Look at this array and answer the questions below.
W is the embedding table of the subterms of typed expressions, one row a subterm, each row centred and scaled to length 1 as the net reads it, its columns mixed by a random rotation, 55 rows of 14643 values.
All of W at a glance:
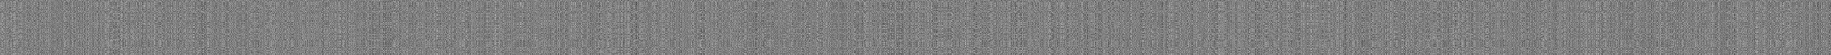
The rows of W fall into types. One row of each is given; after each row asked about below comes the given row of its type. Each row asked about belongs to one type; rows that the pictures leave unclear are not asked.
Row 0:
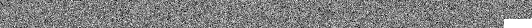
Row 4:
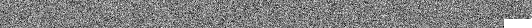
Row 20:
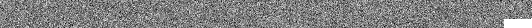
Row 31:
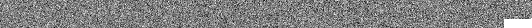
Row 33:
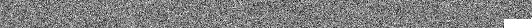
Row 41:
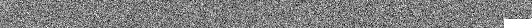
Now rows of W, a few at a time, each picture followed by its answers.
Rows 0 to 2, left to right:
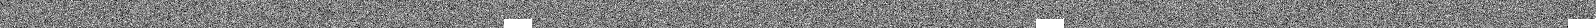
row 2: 4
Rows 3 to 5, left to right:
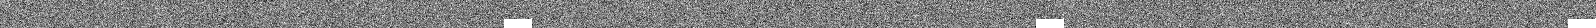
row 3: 4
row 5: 20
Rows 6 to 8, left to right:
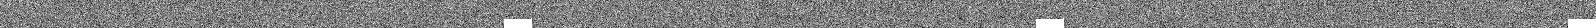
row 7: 31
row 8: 31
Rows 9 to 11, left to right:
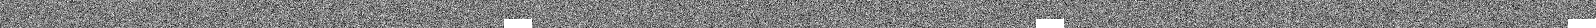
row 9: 4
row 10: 31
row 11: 0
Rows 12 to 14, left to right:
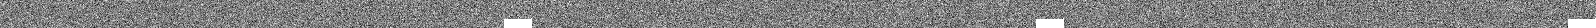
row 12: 41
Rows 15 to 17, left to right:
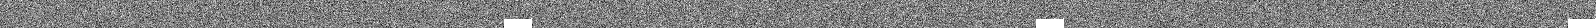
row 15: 31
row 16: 4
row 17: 41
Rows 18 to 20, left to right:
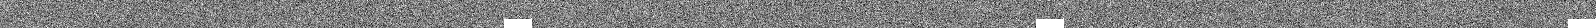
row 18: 41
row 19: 31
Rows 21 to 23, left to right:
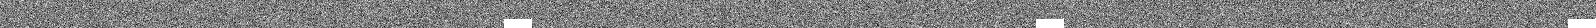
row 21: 20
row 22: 4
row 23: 20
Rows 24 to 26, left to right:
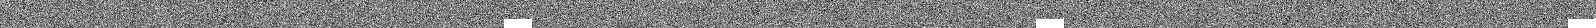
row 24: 4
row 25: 33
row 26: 4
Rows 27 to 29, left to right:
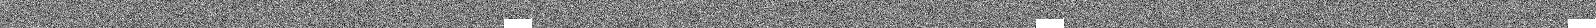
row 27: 41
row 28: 33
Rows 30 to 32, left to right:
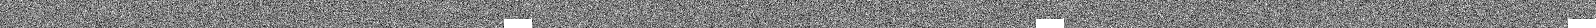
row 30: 31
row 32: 41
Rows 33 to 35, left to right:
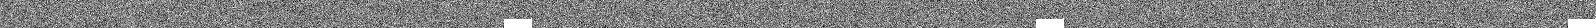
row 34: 0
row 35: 31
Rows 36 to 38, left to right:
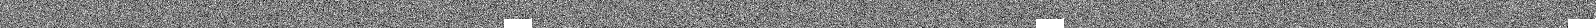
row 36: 31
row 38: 33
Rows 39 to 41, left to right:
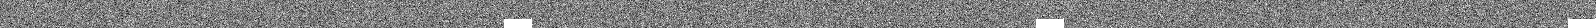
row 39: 0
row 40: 41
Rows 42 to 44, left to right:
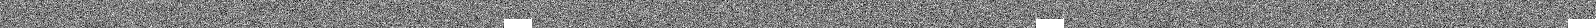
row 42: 33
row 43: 41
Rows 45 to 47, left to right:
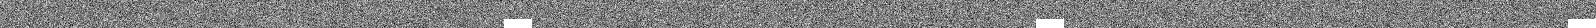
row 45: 20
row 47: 0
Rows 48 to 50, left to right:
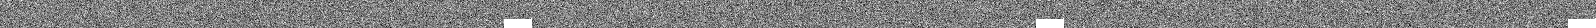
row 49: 31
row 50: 4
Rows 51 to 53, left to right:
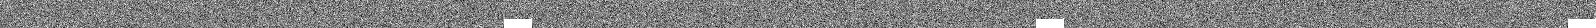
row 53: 33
